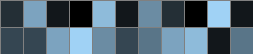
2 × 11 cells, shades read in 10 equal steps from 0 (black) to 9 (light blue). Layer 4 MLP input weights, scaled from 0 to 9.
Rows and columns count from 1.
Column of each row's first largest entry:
10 4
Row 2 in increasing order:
1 3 3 3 5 5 6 7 7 8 9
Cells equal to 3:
3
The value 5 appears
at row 2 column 7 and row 2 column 11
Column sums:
5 10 8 9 14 4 11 9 8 10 6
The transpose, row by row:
2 3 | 7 3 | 1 7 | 0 9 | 8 6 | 1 3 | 6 5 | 2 7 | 0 8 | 9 1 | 1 5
